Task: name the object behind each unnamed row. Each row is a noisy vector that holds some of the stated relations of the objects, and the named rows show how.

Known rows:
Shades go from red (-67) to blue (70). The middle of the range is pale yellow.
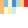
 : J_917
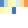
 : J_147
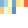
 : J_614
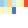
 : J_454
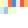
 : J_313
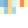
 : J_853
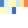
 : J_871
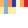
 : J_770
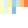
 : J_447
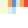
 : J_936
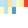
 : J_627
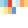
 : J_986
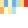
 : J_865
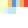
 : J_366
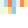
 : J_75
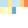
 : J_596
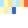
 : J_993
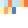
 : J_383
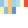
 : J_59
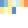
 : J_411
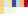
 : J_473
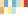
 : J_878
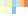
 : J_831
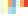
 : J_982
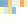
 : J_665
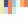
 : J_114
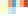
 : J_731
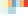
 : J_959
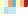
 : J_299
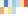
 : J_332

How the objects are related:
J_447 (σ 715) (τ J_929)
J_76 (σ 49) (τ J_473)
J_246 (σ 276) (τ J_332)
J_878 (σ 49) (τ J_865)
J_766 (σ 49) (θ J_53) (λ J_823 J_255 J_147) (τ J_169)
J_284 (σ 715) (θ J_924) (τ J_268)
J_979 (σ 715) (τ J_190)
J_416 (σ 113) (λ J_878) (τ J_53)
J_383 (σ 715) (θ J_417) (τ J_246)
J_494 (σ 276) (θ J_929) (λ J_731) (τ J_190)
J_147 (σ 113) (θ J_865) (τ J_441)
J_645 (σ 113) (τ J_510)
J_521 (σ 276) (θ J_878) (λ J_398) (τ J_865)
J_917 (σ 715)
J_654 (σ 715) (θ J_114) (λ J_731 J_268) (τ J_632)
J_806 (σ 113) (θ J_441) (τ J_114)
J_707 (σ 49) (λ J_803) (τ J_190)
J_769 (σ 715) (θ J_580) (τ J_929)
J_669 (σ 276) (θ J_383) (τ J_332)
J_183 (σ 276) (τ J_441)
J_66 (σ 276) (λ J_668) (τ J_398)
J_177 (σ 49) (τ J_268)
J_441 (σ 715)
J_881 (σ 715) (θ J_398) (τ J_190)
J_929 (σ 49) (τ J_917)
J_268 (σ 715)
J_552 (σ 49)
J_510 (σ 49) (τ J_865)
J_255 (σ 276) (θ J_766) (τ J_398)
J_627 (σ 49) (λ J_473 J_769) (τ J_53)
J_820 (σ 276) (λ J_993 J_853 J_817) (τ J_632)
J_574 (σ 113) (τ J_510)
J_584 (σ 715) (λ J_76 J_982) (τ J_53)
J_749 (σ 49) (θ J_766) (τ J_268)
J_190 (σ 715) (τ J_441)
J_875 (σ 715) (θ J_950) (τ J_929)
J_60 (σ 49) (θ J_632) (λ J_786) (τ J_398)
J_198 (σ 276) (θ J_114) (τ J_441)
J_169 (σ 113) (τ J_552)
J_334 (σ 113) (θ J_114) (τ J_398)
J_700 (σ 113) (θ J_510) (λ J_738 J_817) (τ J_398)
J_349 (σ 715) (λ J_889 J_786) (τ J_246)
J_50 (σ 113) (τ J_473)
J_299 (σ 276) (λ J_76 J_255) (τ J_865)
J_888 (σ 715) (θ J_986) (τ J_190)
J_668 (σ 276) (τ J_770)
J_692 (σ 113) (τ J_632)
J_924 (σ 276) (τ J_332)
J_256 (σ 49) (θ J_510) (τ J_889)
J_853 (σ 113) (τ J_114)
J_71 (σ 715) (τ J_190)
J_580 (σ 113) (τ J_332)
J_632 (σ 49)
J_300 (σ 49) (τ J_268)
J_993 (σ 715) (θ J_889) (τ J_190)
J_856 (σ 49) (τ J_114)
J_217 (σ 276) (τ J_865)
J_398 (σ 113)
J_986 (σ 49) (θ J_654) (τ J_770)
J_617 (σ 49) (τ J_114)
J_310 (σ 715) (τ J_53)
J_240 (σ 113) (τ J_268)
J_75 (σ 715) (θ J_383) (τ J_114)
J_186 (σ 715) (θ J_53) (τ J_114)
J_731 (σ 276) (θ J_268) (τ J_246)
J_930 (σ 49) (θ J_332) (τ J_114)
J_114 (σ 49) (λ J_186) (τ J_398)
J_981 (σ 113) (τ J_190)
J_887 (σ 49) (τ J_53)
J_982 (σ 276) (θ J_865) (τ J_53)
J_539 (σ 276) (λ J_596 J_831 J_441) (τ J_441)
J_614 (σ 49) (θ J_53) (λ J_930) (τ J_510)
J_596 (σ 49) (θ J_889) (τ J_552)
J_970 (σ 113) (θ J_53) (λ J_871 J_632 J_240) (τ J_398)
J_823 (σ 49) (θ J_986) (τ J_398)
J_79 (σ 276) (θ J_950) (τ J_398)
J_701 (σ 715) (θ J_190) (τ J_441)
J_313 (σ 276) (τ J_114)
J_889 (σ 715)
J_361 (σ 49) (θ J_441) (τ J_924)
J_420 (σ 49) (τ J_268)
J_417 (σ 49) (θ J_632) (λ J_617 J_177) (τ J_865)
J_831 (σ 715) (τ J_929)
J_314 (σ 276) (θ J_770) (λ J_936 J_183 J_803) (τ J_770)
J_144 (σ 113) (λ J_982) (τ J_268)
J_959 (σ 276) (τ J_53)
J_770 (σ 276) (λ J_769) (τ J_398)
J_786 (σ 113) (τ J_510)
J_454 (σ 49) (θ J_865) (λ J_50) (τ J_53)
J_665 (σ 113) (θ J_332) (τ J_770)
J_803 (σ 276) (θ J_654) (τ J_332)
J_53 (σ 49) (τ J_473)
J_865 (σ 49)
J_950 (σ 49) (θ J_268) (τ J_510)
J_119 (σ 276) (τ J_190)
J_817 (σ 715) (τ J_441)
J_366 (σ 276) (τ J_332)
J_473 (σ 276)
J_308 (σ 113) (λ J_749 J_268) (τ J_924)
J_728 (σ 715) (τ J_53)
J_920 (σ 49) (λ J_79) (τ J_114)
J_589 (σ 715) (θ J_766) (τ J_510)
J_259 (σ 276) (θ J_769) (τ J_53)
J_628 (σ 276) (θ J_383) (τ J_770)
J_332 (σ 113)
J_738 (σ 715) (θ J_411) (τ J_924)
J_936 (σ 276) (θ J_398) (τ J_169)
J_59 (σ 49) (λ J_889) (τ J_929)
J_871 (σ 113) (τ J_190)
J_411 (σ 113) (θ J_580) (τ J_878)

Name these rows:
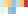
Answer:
J_119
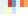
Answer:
J_628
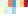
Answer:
J_521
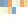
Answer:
J_334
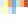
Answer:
J_259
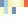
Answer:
J_416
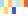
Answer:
J_888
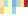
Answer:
J_441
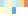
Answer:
J_887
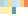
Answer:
J_950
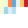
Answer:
J_820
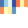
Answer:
J_766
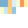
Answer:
J_806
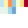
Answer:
J_494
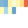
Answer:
J_144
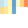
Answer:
J_589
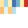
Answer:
J_889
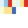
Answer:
J_654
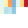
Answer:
J_539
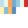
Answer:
J_349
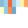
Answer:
J_60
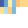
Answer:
J_970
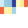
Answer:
J_53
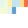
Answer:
J_817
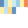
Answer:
J_786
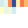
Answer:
J_255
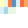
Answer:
J_668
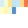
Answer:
J_701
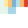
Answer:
J_183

